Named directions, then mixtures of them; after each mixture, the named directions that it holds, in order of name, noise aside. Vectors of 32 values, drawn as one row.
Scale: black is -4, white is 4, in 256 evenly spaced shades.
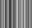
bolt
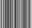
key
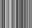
bolt, key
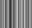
bolt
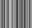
bolt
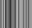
bolt, key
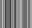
bolt, key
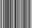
key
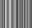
bolt, key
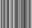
bolt, key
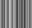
bolt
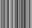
bolt, key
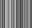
bolt, key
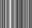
bolt, key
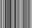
bolt, key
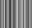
bolt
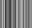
bolt, key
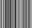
bolt, key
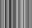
bolt
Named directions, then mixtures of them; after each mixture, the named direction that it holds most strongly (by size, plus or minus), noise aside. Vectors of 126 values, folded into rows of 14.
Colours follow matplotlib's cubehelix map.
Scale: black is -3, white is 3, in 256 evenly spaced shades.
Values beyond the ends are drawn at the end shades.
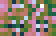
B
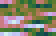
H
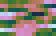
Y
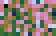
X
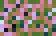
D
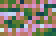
Y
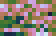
H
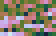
H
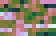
Y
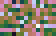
B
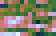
H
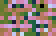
B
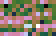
H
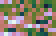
H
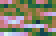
H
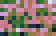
H
